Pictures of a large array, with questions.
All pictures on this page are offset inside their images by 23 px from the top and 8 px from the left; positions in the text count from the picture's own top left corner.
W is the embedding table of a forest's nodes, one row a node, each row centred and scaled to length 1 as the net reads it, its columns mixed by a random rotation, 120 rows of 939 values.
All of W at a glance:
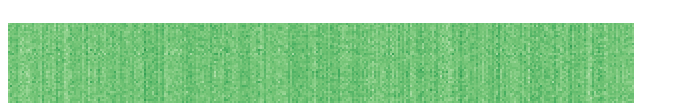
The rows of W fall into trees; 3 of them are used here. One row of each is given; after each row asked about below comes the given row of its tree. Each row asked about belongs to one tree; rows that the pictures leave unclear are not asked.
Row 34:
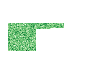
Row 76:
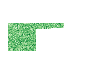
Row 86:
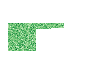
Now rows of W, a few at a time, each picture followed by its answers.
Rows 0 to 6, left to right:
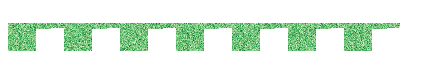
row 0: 86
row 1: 76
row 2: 34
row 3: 86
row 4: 86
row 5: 86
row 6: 86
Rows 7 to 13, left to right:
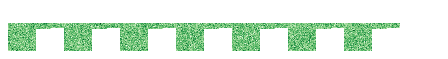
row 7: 34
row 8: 34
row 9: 34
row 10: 86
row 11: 86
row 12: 76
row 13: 76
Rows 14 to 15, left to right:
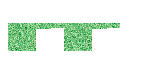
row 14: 86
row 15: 76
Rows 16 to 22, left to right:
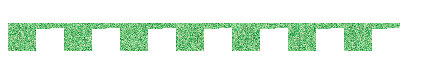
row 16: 86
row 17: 34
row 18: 34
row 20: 76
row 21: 86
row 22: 86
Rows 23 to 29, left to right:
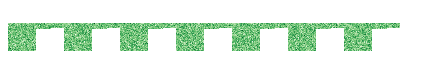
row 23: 34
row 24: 76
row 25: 86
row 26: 86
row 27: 76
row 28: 86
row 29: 76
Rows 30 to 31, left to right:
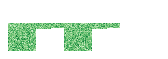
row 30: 76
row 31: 76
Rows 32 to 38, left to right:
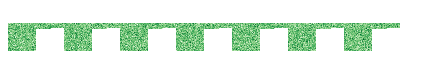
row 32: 34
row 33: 86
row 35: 86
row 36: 34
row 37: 76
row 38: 34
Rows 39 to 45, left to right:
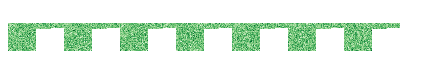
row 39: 76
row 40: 76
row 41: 76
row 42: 86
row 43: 76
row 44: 76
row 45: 86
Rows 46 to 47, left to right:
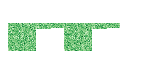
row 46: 86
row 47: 86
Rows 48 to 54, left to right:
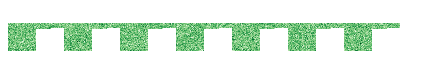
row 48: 34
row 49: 76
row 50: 34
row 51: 76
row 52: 34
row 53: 86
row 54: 86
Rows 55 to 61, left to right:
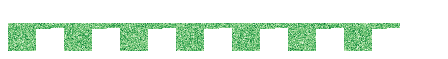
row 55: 34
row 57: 34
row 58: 76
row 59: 76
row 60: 34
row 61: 86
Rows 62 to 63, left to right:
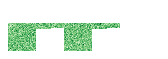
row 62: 76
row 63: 34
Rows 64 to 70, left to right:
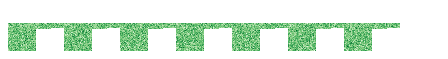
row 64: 86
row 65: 76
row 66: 86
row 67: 76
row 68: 86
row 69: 76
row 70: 76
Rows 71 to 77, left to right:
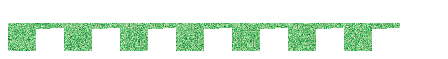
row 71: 34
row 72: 76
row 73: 76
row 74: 76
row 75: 76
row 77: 86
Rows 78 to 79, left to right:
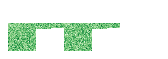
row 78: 76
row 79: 76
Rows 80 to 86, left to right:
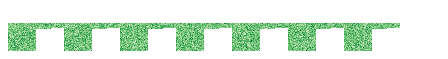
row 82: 34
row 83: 76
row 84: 76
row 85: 34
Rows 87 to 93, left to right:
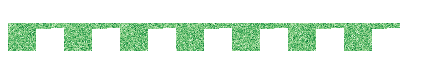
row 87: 76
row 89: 76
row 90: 86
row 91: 34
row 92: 76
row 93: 86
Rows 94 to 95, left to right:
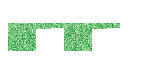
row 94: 76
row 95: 86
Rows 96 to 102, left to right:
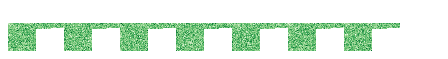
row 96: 76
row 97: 34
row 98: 86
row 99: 34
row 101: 76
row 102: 76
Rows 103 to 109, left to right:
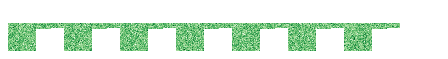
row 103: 86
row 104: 86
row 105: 86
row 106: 86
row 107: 76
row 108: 86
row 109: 76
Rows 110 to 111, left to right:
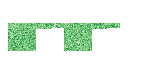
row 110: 76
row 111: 34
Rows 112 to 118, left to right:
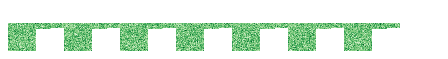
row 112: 34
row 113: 76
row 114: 34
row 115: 76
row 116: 76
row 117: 76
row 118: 34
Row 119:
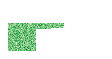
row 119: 86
